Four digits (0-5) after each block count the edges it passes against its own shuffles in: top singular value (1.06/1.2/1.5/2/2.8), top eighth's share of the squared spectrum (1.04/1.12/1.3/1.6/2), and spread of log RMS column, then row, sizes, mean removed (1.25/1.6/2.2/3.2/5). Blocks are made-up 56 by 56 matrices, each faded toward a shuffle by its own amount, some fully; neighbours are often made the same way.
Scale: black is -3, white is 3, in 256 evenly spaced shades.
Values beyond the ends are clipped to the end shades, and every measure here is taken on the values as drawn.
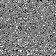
3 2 0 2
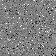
0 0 0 1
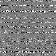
2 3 0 4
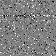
2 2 0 1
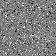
0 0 0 0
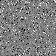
0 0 0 0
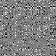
4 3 2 2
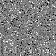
2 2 0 0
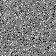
0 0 0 0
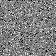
0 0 0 0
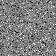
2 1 0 0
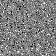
1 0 0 0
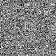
3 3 1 1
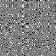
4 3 2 2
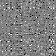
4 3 2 1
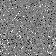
3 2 0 0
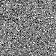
1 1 0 0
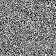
1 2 0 0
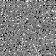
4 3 1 2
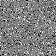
2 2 0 1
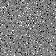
2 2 0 0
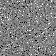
0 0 0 0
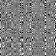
4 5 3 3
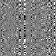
4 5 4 2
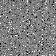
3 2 1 0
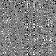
3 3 2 1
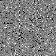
2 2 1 0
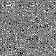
3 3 1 1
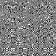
4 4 2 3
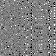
4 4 2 1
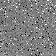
1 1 0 0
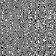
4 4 3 1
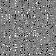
3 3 2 1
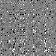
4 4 2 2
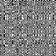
4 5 3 3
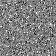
0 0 0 0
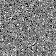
1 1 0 0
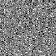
3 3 1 1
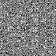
3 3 1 1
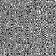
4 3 2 1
